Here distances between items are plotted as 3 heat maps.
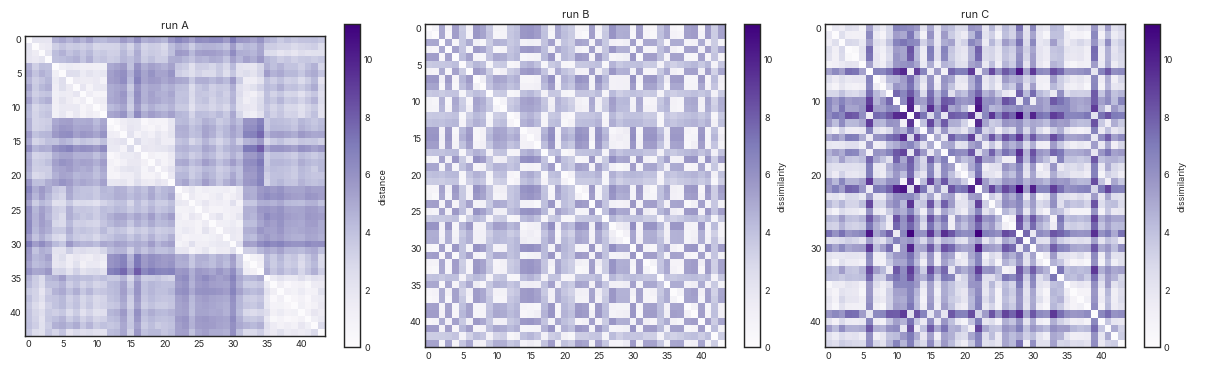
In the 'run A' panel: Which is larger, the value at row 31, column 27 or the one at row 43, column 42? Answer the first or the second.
the second
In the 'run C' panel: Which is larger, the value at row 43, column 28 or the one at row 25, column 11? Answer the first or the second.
the first
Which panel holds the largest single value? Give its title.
run C
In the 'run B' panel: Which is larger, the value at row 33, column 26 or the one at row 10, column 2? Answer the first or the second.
the second
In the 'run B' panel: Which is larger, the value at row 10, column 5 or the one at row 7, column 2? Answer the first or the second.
the first
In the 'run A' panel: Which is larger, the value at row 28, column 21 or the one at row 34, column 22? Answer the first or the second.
the second
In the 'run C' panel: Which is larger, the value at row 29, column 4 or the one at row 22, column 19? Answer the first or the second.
the second
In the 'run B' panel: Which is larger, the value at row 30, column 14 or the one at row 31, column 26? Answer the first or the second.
the first
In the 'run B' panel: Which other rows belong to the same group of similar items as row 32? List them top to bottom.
0, 1, 3, 6, 10, 11, 18, 22, 23, 25, 30, 33, 36, 37, 40
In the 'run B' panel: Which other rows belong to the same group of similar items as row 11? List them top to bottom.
0, 1, 3, 6, 10, 18, 22, 23, 25, 30, 32, 33, 36, 37, 40
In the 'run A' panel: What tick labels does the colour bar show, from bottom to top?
0, 2, 4, 6, 8, 10
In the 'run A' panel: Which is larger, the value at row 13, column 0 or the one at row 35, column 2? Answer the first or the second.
the first
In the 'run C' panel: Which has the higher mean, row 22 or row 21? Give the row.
22
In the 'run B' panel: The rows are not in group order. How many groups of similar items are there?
3
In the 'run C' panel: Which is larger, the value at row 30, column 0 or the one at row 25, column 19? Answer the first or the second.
the first
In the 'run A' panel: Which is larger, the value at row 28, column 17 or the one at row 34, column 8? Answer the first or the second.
the first
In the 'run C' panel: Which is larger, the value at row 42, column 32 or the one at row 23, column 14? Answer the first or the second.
the second
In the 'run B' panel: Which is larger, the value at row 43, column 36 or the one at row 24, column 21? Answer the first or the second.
the first
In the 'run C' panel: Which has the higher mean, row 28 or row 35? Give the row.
28
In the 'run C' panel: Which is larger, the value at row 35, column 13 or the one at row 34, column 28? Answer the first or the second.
the second
